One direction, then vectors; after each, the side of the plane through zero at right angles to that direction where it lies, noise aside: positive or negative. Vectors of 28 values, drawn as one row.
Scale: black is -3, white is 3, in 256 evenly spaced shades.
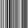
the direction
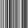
positive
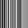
negative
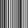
negative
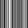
negative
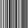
positive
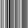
positive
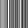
positive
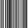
positive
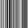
positive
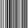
positive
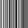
positive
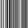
positive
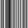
positive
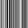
positive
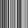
negative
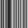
positive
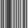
positive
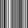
negative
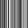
negative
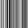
positive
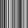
negative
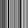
negative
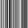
positive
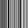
negative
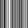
negative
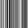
positive
